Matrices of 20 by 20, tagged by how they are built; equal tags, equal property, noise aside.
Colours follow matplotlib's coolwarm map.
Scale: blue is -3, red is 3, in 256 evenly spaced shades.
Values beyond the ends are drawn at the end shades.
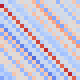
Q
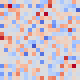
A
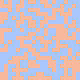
A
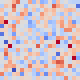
A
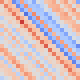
Q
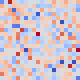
A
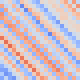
Q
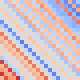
Q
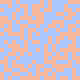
A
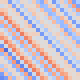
Q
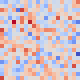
A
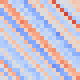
Q
